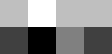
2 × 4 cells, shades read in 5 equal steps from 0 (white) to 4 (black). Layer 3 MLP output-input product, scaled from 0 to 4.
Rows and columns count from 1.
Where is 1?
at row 1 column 1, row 1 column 3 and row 1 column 4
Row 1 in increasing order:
0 1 1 1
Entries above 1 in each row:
0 4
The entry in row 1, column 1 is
1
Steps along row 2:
up down up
